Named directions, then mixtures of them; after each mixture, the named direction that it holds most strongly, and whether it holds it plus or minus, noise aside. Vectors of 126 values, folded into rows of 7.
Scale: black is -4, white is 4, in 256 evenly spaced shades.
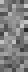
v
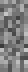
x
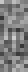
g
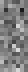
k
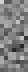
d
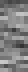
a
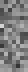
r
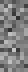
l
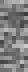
a, minus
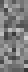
g, minus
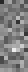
d, minus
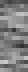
a, plus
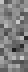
d, plus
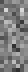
k, minus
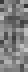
g, minus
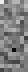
d, plus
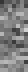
a, plus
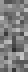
d, plus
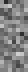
r, plus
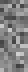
r, plus
